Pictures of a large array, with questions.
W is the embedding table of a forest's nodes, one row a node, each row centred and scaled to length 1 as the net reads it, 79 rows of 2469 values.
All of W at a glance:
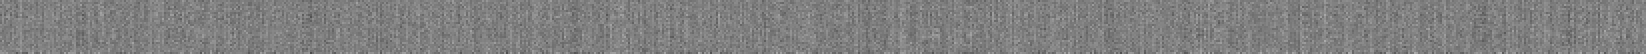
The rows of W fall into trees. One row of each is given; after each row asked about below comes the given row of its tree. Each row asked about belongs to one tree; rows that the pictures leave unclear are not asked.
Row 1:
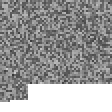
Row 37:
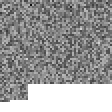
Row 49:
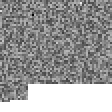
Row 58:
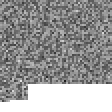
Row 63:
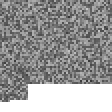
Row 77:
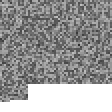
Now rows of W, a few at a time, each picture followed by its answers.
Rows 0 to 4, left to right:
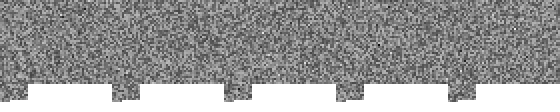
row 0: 49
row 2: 77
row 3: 49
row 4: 63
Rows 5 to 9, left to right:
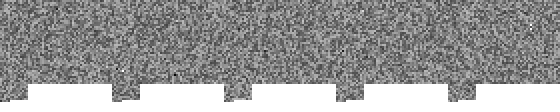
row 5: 1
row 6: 77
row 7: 58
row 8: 1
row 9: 49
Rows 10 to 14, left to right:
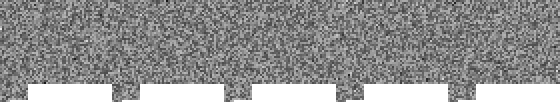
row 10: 58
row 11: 49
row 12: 58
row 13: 1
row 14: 58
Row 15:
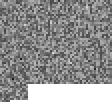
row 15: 63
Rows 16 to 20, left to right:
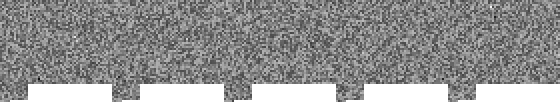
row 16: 49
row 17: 77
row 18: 1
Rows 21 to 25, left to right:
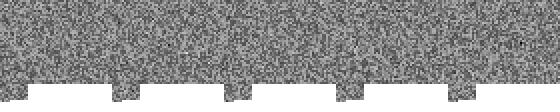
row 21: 49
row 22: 49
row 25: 1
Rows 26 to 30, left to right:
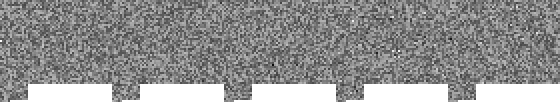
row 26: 1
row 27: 77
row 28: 49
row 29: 77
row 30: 1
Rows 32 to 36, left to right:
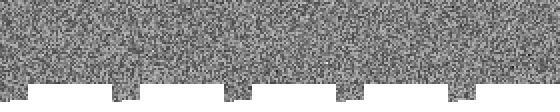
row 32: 49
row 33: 37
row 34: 49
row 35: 49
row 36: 58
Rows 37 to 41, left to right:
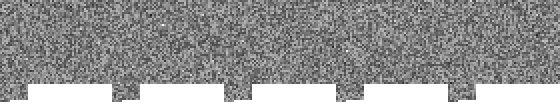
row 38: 1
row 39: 77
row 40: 49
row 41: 37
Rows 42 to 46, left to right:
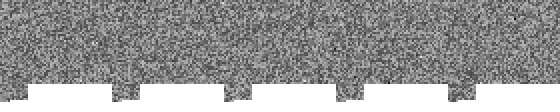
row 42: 1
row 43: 58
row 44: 58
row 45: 58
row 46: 63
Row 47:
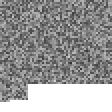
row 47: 58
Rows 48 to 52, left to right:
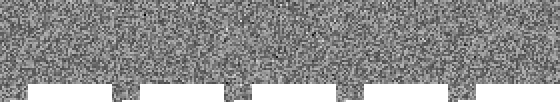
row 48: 58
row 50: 37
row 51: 58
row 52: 58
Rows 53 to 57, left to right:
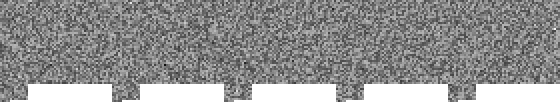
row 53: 49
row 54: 1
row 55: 58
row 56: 58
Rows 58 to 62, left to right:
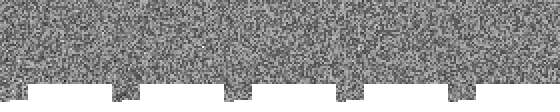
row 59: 63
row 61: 1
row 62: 49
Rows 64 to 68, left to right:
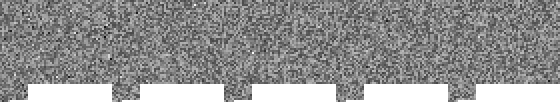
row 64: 63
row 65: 77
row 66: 77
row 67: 49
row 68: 58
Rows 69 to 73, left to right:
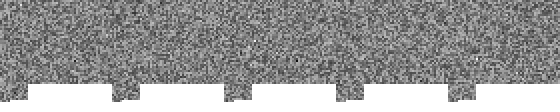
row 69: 1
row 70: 63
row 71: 58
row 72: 49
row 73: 37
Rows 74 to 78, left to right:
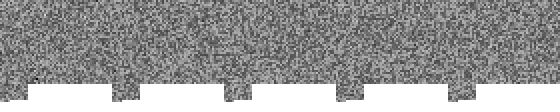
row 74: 77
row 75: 1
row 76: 37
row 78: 1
